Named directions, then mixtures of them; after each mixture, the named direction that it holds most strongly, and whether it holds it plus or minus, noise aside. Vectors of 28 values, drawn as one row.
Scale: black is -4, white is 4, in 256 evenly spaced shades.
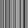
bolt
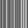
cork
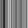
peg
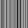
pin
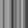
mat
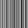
cork, minus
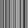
bolt, plus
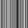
pin, plus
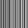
bolt, plus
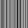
pin, plus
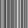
pin, minus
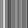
peg, minus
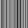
pin, plus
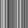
pin, minus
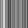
peg, minus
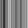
peg, plus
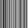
bolt, plus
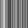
peg, minus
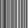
pin, minus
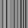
cork, minus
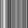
peg, minus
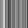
peg, minus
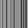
cork, minus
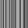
bolt, plus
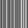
cork, plus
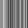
peg, minus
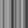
mat, plus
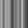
mat, plus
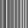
cork, plus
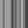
mat, plus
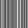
pin, minus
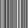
pin, minus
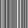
pin, minus
